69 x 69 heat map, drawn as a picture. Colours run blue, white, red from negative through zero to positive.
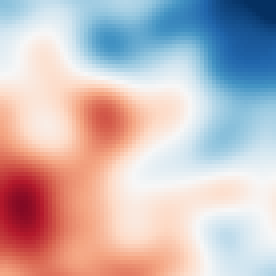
The bottom left is the ninth with the highest average. No regular stripes run through it. There are no lone odd cells. Values rise toward the bottom left.
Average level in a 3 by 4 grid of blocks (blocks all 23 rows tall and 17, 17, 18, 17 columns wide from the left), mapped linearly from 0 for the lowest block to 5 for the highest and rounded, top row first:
3 2 1 0 / 4 4 3 2 / 5 4 3 2
